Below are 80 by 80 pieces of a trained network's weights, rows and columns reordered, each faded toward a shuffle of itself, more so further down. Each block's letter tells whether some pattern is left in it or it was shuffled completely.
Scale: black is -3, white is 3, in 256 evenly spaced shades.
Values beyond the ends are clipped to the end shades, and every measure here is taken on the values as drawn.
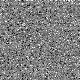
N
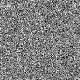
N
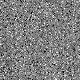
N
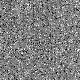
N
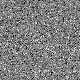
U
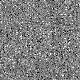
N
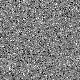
U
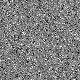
U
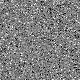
U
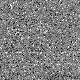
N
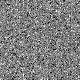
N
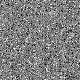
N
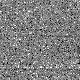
N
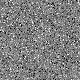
U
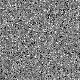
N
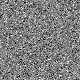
U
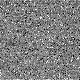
N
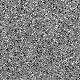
U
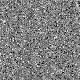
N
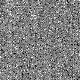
N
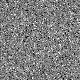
U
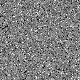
U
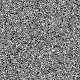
U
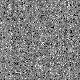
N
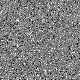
U
